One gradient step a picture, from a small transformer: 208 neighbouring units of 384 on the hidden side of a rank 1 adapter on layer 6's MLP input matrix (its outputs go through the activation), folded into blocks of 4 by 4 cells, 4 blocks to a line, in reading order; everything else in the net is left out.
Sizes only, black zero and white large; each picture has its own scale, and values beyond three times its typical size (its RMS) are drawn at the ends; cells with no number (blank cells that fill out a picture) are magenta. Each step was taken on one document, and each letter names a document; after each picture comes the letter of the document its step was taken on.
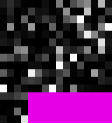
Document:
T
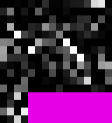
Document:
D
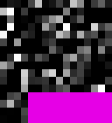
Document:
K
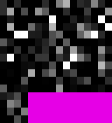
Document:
D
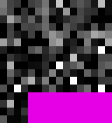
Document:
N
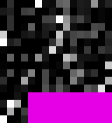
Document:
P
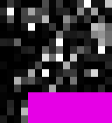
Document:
N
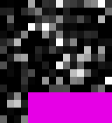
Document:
P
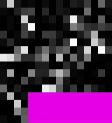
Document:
T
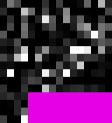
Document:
T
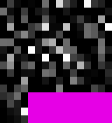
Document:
D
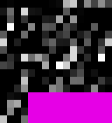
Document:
K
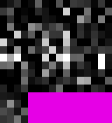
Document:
D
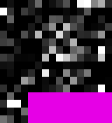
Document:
P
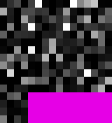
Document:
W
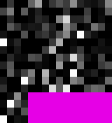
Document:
P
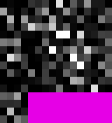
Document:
W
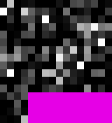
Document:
T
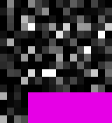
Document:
W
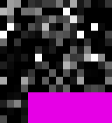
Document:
P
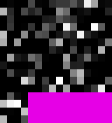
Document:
P
